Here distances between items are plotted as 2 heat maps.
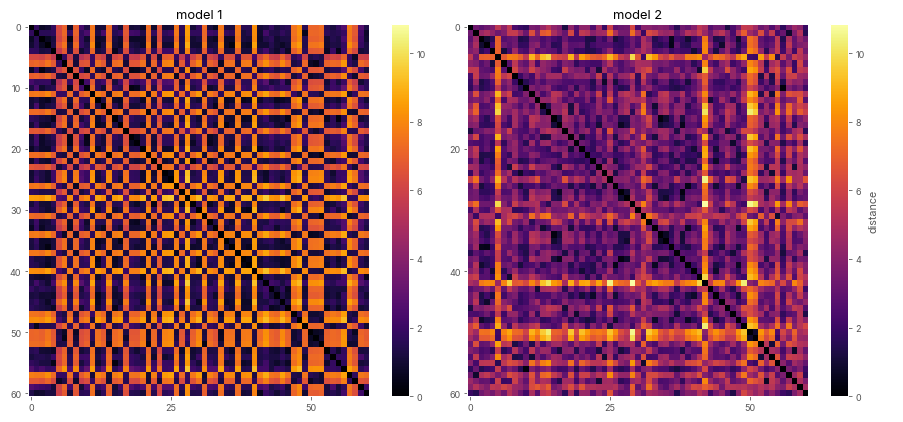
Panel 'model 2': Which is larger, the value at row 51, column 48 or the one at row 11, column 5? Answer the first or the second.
the second
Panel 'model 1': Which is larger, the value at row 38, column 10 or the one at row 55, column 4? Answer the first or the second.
the first
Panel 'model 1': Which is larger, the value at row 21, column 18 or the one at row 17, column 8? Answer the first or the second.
the first
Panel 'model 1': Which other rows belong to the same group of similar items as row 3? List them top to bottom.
0, 1, 2, 4, 7, 9, 10, 12, 13, 15, 16, 18, 19, 20, 22, 24, 25, 27, 29, 30, 32, 33, 35, 36, 38, 39, 41, 42, 43, 44, 45, 46, 49, 53, 54, 55, 56, 59, 60
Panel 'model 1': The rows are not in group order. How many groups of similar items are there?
2
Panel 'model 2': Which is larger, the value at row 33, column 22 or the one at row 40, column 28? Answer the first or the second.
the second
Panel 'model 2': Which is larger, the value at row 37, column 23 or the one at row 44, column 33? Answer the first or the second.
the first
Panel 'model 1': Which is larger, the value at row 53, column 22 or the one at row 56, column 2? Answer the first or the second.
the second
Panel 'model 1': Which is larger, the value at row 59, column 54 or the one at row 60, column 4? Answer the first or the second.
the first
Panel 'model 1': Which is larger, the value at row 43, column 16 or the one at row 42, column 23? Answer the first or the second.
the second
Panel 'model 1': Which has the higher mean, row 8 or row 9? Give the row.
8
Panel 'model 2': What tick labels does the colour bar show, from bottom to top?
0, 2, 4, 6, 8, 10
